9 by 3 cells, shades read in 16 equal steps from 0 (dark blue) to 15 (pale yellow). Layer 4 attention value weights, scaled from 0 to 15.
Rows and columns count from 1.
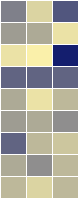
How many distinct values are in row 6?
3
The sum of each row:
24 33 29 15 35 27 28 29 35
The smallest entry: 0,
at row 3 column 3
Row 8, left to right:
10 8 11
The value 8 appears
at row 6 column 3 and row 8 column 2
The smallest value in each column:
5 5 0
